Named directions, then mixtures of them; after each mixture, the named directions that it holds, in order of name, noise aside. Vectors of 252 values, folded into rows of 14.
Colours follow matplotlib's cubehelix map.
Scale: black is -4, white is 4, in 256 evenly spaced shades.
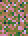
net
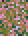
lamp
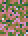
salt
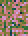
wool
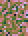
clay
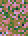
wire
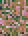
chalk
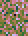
clay, lamp, wire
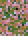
salt, wire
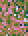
clay, salt, wire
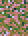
chalk, clay, wire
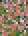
chalk, net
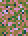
lamp, net, wire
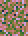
clay, salt, wire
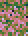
salt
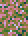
clay, lamp, wool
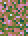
chalk, net, salt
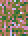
wool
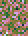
wire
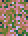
lamp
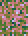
lamp, wool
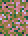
chalk, lamp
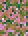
salt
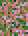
salt, wool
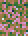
salt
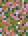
lamp, wire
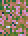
chalk, wool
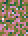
salt
